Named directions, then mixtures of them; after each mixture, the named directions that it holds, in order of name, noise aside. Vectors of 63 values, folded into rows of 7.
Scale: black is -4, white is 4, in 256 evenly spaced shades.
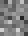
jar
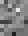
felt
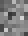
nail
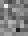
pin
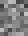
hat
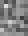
jar, pin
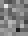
pin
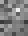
felt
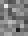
pin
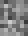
jar, nail, pin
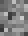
nail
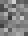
hat, nail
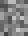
hat, nail, pin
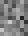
jar, pin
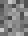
hat, jar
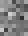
nail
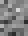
felt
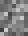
felt, nail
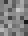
felt, jar, pin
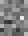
felt, jar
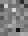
hat, jar, pin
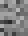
felt, jar, pin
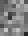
jar, nail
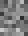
jar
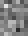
pin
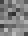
felt, nail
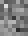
pin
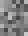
jar, nail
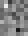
felt, jar, pin
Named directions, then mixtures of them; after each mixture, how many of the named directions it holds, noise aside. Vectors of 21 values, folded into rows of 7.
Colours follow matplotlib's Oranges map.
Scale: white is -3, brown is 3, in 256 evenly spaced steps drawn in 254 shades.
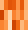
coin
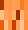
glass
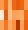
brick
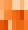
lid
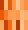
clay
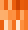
three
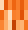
two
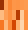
one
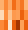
three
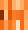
one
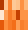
three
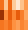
three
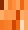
two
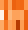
one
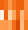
two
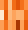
one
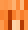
three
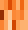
two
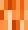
one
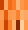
two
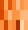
two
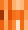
one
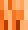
three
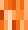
one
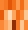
two
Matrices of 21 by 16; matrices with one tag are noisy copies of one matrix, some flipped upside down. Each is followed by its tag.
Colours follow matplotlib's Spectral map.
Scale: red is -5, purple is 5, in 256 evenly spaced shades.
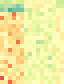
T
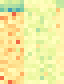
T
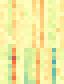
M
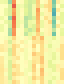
M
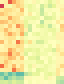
T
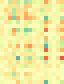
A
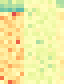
T
